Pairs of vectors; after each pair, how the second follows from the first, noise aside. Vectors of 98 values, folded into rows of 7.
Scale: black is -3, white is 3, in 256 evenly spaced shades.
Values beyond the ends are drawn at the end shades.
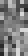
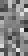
sign-scrambled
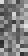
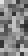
sign-scrambled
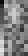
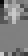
partly zeroed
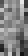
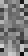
sign-scrambled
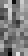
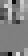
partly zeroed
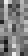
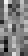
copied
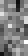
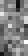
copied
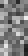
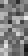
copied
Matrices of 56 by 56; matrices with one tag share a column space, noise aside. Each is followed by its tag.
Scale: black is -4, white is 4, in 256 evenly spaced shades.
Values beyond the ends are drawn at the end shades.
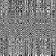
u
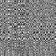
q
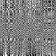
u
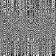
u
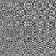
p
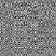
p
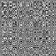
p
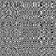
p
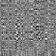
q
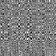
q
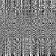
u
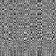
q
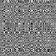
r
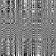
u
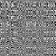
p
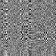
q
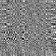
q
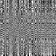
u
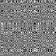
r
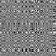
r
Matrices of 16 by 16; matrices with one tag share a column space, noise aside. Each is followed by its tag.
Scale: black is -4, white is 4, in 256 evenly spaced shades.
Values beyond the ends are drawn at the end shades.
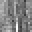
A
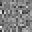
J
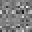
J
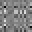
J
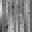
A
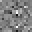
J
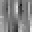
A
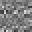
J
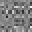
J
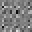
J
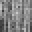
A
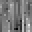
A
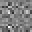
J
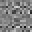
J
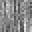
A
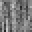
A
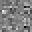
J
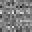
J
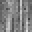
A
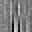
A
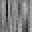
A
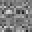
J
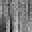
A
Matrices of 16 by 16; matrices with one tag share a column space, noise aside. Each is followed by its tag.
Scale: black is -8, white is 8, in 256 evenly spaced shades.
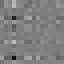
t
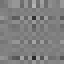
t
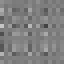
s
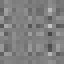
s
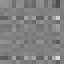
t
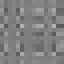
s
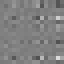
t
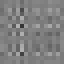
s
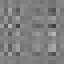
s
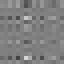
t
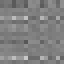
t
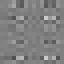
t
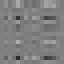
t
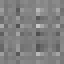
s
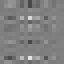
t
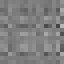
s
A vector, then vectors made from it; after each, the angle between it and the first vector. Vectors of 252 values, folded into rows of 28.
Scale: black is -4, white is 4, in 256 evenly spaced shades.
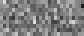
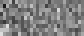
orthogonal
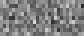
nearly parallel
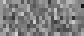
nearly parallel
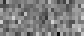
partly opposed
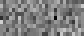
partly opposed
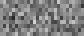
nearly parallel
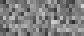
nearly opposite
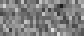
orthogonal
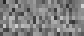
nearly opposite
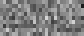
nearly parallel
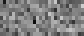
nearly opposite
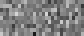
partly aligned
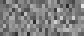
nearly opposite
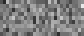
nearly opposite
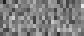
nearly opposite
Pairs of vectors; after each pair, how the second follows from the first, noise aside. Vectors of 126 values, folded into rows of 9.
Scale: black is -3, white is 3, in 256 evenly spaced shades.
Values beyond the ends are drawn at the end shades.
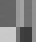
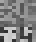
sign-scrambled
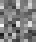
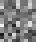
copied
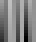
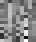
sign-scrambled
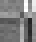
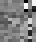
sign-scrambled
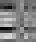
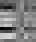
copied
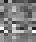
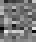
sign-scrambled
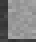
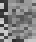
sign-scrambled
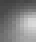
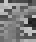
sign-scrambled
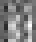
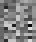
sign-scrambled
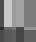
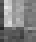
copied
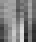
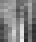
copied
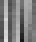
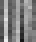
copied
